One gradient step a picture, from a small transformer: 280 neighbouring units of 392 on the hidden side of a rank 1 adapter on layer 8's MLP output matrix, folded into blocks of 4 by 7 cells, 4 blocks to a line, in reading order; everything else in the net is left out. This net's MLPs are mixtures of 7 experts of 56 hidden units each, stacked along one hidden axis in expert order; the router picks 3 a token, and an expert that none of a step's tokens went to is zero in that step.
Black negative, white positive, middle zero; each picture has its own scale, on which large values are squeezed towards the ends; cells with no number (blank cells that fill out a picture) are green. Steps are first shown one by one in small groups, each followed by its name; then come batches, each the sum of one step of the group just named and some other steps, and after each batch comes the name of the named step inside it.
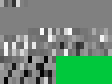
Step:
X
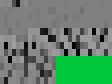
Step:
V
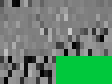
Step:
X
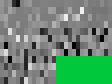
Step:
V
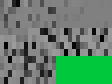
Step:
V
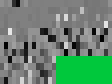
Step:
V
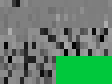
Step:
V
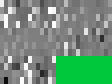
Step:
X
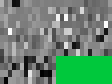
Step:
X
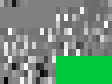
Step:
X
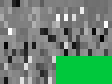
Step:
V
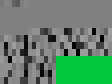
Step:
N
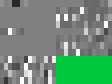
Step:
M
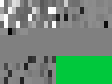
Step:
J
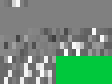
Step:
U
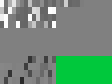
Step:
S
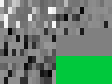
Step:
J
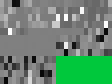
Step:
M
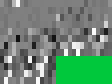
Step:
U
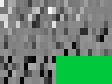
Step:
S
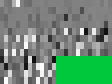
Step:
U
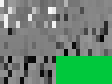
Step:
J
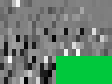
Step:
U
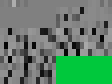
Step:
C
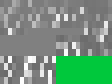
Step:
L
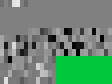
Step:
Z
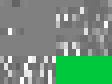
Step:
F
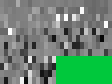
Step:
Z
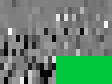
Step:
F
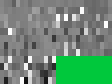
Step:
F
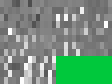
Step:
L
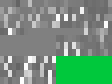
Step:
L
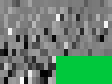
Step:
L
